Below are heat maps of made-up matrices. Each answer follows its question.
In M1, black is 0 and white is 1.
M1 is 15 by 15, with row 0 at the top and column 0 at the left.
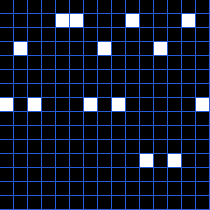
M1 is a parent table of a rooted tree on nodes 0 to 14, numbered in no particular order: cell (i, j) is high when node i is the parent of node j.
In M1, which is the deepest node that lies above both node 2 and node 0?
7
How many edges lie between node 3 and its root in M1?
0
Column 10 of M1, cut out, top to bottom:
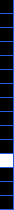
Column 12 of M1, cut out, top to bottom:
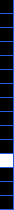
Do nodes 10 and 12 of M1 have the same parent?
yes
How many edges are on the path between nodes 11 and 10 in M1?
1
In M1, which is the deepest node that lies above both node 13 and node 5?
1
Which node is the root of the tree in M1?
3
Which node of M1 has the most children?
7
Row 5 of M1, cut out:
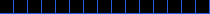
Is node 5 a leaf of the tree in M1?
yes
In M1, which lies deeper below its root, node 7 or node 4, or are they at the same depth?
node 4
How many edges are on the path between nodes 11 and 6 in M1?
3
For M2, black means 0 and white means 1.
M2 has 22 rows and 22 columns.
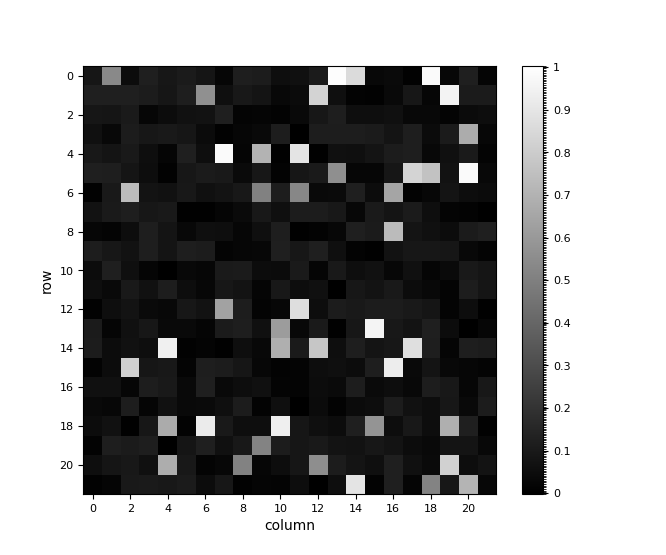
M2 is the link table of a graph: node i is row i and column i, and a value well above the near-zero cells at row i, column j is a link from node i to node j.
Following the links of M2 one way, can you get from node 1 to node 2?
yes
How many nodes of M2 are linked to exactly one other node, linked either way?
1
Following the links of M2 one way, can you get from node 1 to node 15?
no
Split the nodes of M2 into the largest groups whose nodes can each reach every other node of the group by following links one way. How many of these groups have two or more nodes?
0
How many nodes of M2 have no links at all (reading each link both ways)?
0
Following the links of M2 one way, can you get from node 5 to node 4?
yes
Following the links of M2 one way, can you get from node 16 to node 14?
no
